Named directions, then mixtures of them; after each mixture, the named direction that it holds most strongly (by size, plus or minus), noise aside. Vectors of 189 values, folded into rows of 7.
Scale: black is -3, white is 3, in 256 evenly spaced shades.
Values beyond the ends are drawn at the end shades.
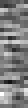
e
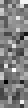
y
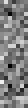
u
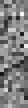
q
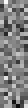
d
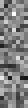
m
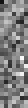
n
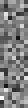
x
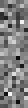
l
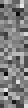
d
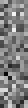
m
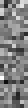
y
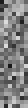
n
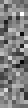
q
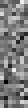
y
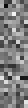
m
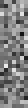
q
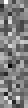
d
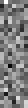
d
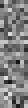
d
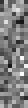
n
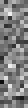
u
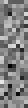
u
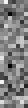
u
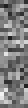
e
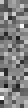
x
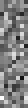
x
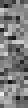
e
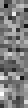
m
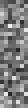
l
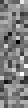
n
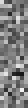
l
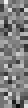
d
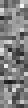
y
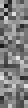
m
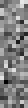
y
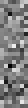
u
